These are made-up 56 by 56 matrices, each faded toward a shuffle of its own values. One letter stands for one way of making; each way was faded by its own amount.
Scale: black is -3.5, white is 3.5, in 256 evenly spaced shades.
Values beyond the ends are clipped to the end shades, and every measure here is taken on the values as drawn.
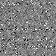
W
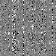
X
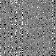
X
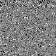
W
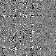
X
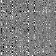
X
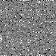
W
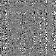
X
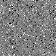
W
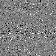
W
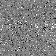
W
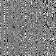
X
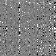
X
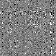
X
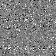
W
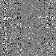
X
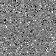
W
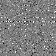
W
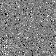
W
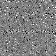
W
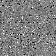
W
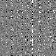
X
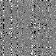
X
